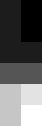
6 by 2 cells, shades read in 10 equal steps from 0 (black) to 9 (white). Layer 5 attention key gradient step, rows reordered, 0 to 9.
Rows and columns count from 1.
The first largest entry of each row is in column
1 1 1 1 2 2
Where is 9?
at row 6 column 2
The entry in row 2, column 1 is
1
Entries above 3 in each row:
0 0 0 0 2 2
